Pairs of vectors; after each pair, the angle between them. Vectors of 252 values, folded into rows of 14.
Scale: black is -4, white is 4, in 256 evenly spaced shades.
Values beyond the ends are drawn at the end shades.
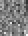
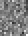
nearly parallel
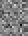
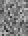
partly aligned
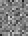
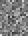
nearly opposite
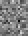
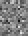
nearly parallel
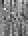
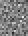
orthogonal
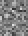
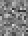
nearly parallel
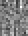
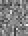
partly aligned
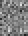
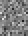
orthogonal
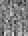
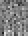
nearly parallel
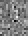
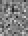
partly opposed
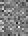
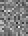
nearly parallel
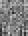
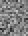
orthogonal
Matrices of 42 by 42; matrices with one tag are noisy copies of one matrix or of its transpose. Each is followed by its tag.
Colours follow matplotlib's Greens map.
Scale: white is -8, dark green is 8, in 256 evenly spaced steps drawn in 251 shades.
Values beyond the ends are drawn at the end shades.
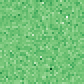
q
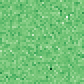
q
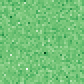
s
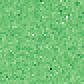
q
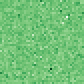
q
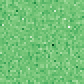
s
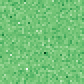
s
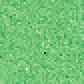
s
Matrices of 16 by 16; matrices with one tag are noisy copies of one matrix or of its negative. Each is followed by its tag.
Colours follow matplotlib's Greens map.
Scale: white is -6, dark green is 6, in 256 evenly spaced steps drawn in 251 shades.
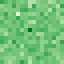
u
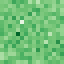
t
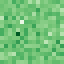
t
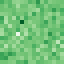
t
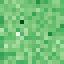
t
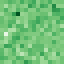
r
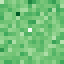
u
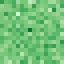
u
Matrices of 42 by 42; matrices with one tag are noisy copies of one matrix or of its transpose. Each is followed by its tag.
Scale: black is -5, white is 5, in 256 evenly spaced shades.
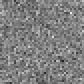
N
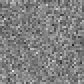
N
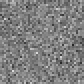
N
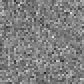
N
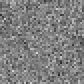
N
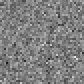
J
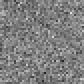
N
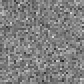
N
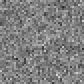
J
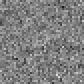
J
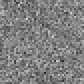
N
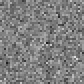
J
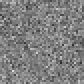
N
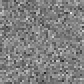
N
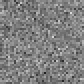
N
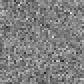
N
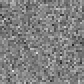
N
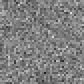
N
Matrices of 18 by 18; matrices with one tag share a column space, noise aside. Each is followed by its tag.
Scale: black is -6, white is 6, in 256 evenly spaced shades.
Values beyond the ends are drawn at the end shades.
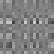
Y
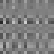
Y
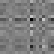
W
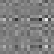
W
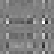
Y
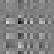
Y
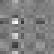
Y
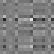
W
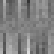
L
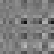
Y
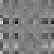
Y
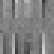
L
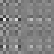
W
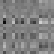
Y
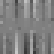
L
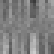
L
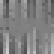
L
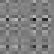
W
